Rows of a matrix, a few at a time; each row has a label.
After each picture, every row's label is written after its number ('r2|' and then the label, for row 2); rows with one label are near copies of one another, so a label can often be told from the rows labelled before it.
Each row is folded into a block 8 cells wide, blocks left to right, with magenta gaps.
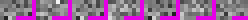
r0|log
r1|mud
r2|log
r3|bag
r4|log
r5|bag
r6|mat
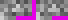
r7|bag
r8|bag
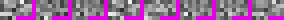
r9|mud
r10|log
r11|mat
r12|mud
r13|bag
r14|mat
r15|mat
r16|mud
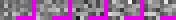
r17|mat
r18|bag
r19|log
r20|mud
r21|mud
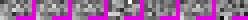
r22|bag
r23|bag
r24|bag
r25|mud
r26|mat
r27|bag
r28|log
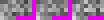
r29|bag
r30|bag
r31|bag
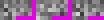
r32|mat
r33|bag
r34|mat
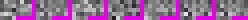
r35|mud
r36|mat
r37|bag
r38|log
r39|bag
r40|mat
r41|mat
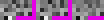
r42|log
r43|log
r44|log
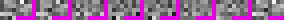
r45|mud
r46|mud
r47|mat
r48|log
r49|log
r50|mat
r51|bag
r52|mud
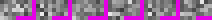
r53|bag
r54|mat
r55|bag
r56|mud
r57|mat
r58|mud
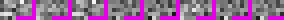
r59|mud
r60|bag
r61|mud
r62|log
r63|log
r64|bag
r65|log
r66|log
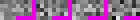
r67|bag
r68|mat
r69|bag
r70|log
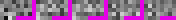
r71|log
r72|bag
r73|bag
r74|mat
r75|mat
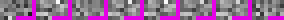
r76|log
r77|mud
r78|mat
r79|mud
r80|mud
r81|mud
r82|mud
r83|mat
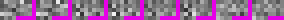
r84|mud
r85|mud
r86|mat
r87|mat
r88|mat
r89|mat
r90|bag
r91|bag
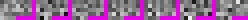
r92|bag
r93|log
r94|log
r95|mat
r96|mat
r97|log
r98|mud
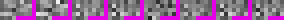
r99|mud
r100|mud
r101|mat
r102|mat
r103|log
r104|mat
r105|mat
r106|mat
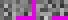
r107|mat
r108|log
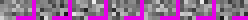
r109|bag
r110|log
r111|mud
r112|mat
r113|bag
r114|mud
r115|log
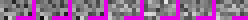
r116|log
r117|log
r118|log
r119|bag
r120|mud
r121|mat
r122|bag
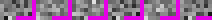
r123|log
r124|bag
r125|mud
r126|log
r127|bag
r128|log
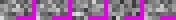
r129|bag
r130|bag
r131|mud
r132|log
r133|bag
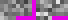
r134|bag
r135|mud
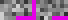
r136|bag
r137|log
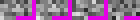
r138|bag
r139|bag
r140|mud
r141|log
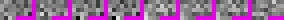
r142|log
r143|mat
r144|log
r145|log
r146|bag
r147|bag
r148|bag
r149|mud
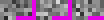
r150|log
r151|mud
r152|mat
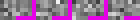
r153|mat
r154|mud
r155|bag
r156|mud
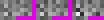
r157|mat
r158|mat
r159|mat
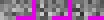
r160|bag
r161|mat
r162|mat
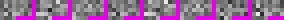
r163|mat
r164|mud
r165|bag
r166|mat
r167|mud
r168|bag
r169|log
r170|mat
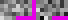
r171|bag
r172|log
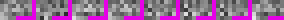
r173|bag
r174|log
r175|bag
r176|bag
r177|mat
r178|mat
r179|mat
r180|bag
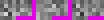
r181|mat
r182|bag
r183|mat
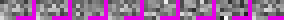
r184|bag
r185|bag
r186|mat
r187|bag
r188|mud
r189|mud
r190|log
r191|bag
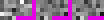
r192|mud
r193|log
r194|log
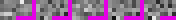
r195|mud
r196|log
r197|bag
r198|log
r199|log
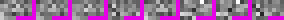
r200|bag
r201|bag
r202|bag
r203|mat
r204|bag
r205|mud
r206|mud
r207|mat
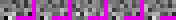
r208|log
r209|log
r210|mat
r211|log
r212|log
